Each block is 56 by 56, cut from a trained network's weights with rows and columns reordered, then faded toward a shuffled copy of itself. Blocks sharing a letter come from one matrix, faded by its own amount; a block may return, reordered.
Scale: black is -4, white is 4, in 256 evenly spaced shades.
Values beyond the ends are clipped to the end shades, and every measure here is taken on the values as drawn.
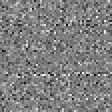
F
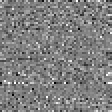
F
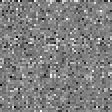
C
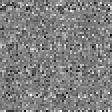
F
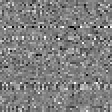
F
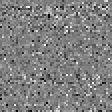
C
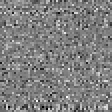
F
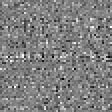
F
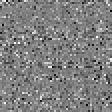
C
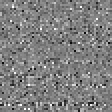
C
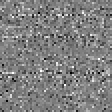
C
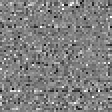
C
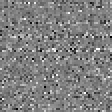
C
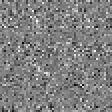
F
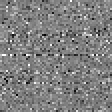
C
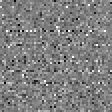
C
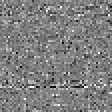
F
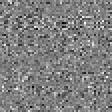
F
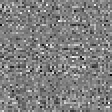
F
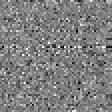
F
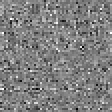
F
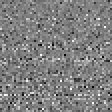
C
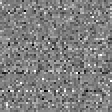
F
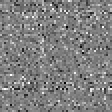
C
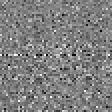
F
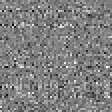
F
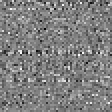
F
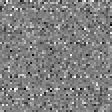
C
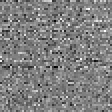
F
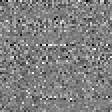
F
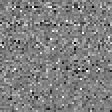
C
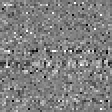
C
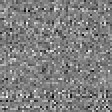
F
